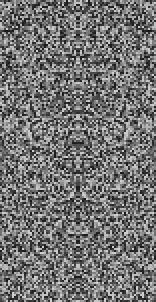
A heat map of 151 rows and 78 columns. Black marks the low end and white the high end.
It is mirror symmetric from left to right. The values spread evenly over their range. There are no regular stripes. There is no seam. No row or column stands out. No overall slope runs across the table. Fine speckle covers the field.
